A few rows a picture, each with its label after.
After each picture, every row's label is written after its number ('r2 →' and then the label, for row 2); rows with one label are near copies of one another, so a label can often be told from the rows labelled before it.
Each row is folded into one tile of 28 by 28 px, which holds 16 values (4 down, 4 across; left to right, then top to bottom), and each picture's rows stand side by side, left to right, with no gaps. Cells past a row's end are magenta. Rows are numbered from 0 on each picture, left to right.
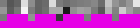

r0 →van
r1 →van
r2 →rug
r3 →van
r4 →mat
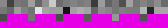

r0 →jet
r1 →mat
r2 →rug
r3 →jet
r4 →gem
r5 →rug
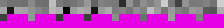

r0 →rug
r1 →van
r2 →rug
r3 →rug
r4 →gem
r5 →mat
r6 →gem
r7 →van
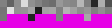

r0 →mat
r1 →rug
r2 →mat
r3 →gem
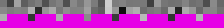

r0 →gem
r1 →rug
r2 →gem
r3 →van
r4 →rug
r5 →gem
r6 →rug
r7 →gem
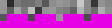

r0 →jet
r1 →rug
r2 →van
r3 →jet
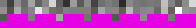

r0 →jet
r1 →mat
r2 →gem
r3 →jet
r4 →jet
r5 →van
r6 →mat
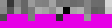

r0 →jet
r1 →mat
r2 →rug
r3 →van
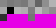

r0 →rug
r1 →mat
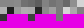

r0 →rug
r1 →rug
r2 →mat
